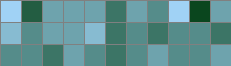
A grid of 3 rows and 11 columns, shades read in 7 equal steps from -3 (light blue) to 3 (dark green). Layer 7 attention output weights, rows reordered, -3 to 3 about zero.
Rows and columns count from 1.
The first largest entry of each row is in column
10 6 3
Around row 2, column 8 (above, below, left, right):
0 -1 0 0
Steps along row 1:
up down same same up down up down up down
